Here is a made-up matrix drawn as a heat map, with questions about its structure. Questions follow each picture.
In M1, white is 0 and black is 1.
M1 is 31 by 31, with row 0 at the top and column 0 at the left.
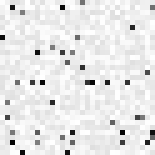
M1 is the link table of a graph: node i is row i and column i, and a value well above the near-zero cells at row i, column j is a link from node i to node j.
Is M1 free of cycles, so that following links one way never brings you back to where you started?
yes
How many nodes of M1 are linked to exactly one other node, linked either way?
11
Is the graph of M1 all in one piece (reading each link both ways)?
no
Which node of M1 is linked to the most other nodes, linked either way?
node 16
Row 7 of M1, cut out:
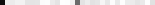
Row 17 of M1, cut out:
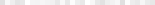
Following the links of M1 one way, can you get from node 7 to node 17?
yes
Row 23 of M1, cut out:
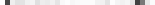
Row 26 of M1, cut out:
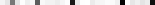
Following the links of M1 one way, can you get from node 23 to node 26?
no
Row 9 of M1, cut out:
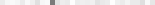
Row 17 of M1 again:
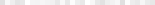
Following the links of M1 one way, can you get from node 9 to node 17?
yes
